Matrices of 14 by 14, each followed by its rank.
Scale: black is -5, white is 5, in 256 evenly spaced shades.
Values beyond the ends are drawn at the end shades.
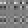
one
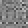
three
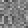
three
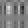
one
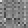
three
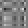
one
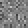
three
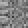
three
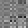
two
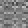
two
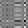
one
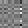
one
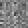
three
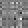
two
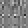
two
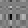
one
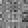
three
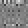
two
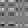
one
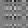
one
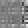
two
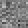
three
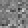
three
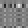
one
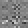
three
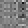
two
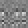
two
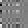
one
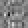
two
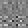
two
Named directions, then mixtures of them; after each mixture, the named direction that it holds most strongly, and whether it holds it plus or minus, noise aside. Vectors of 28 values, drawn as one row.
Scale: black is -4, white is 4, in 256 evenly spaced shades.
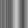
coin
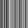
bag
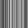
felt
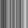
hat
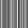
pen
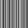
bag, minus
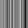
hat, minus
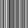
bag, minus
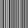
bag, minus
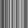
felt, plus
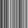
bag, plus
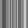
hat, plus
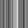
coin, plus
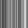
hat, plus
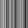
hat, minus
